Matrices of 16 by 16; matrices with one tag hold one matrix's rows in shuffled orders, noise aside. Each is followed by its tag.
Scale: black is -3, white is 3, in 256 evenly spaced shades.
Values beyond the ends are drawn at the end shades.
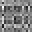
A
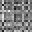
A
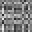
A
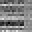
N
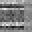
N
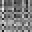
A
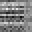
N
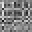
A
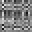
A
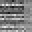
N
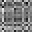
A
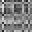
A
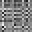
A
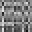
A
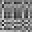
A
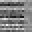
N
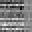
N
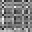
A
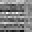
N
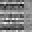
N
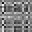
A
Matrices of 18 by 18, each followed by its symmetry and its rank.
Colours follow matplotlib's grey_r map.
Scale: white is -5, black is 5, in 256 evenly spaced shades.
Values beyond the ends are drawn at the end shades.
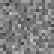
neither, full rank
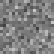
neither, full rank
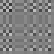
symmetric, rank one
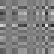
neither, rank one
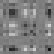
symmetric, rank two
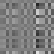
neither, rank one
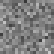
neither, full rank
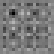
symmetric, rank two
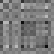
symmetric, rank two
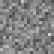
neither, full rank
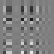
neither, rank one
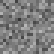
neither, full rank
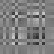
symmetric, rank one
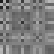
symmetric, rank two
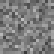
neither, full rank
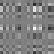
neither, rank one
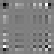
symmetric, rank one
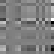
neither, rank one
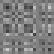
symmetric, rank two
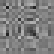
symmetric, rank two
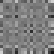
symmetric, rank two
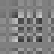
symmetric, rank one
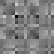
symmetric, rank two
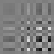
symmetric, rank one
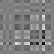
symmetric, rank one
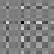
symmetric, rank one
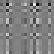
neither, rank one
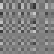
neither, rank one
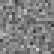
neither, full rank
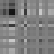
symmetric, rank one
